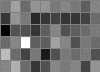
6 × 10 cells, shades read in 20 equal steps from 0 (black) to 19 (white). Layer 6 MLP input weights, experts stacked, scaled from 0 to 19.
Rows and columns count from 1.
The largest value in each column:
14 13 19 11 11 12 10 10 9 11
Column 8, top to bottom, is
9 4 7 6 8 10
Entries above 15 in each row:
0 0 0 1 0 0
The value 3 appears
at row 2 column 4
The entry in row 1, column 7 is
10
